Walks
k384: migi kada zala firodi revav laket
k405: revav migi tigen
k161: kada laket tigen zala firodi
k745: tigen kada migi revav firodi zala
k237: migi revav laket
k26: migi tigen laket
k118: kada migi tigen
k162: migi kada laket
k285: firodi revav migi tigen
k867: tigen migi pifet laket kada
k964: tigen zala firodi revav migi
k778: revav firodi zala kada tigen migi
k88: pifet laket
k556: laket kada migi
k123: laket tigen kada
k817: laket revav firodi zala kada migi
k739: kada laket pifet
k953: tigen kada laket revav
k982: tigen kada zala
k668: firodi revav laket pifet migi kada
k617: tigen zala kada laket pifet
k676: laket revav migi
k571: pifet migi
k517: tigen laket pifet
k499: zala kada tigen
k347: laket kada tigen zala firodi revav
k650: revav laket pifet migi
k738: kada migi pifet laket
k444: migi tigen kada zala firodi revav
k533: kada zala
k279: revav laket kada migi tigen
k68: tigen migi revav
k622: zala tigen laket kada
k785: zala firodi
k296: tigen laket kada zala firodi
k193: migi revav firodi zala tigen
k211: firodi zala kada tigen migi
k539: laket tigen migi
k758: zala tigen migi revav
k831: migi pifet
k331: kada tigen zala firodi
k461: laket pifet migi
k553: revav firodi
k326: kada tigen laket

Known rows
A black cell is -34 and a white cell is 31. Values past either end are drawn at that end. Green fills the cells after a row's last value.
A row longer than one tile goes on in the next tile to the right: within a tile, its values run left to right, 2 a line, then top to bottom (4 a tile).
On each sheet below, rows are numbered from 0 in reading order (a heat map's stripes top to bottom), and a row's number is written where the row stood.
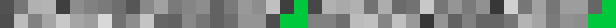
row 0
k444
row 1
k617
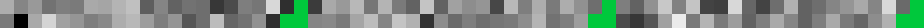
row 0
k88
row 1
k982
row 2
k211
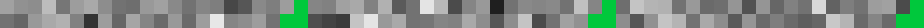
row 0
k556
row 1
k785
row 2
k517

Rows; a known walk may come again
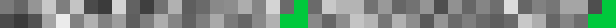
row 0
k211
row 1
k517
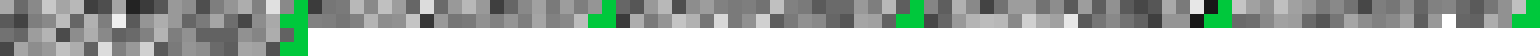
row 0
k668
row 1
k331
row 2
k384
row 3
k831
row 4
k817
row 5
k162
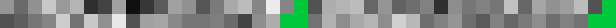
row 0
k285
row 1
k68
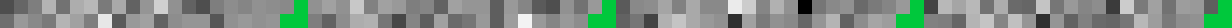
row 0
k118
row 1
k347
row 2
k499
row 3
k617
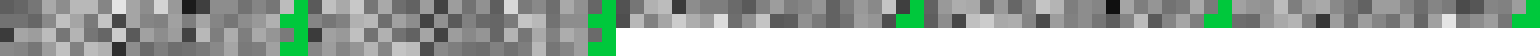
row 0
k533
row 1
k296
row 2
k444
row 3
k758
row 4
k556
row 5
k982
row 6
k745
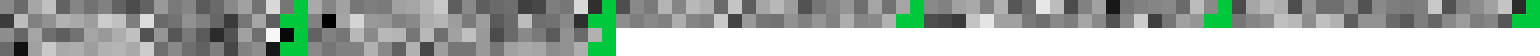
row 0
k193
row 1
k88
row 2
k326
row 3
k785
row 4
k867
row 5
k571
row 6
k161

